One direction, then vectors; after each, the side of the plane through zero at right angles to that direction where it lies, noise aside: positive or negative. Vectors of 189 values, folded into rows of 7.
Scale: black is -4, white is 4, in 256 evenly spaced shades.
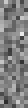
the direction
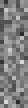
negative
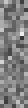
positive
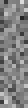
negative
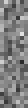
positive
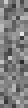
positive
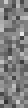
positive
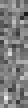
negative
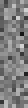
negative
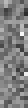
positive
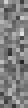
positive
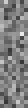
positive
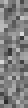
positive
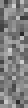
negative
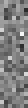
positive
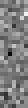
positive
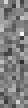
positive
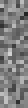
negative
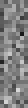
negative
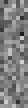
negative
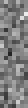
positive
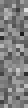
negative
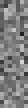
negative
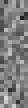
negative
